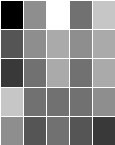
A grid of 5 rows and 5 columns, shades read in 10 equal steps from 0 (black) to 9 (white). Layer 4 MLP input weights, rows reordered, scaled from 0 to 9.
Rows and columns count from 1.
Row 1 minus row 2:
-3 0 3 -1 1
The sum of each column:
17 21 29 20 26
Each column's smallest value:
0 3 4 3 2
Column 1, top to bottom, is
0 3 2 7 5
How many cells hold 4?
7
